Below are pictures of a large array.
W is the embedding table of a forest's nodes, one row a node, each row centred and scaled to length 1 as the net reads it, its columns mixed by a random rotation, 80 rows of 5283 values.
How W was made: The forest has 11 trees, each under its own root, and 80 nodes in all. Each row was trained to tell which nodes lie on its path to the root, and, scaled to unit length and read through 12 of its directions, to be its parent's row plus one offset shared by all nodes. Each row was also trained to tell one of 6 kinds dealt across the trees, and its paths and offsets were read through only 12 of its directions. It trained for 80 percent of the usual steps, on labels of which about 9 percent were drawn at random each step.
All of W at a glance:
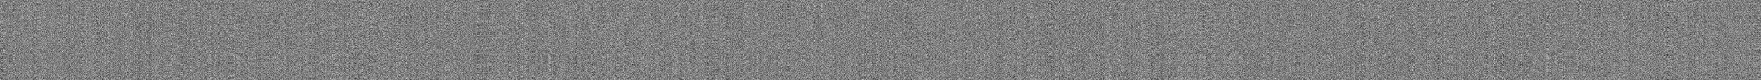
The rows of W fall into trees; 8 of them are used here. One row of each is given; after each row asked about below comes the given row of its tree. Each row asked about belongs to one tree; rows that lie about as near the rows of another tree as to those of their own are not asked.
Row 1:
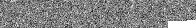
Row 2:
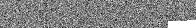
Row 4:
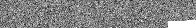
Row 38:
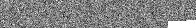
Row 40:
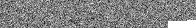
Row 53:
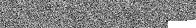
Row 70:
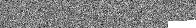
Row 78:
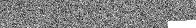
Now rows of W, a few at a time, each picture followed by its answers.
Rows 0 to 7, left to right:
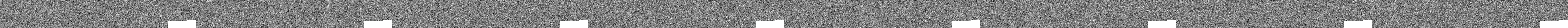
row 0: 40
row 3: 4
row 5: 40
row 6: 40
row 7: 2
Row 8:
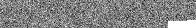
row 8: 53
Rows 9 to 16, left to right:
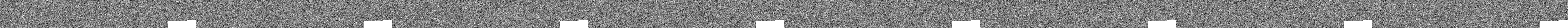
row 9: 40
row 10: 2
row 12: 1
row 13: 40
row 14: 78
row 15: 40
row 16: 2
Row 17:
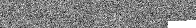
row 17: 2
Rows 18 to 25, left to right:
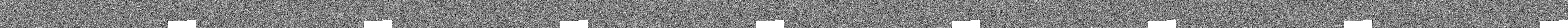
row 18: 2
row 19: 4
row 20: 38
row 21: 53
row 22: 38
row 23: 38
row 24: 78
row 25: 1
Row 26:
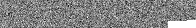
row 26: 2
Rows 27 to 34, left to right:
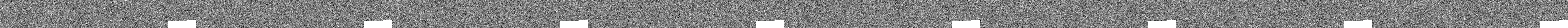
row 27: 2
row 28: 78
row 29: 38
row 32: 1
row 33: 1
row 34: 1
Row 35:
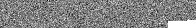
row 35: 53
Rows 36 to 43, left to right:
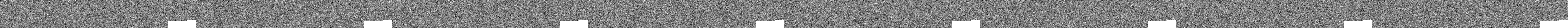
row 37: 78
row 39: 38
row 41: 4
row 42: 38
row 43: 78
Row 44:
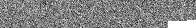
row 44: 38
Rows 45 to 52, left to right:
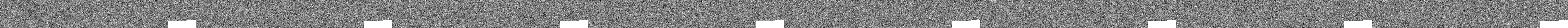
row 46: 40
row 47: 53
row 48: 78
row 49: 4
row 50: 1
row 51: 40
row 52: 1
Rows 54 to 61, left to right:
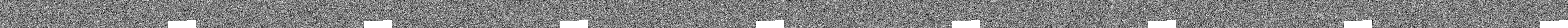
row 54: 2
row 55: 1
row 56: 78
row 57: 78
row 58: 78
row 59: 1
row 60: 4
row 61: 1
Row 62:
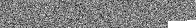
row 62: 78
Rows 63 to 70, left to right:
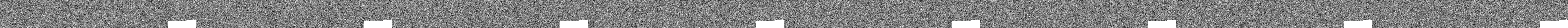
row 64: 53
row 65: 2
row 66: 4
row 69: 78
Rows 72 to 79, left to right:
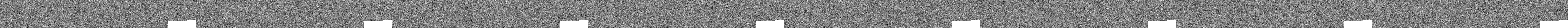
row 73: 1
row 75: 2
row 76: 38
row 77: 70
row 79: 2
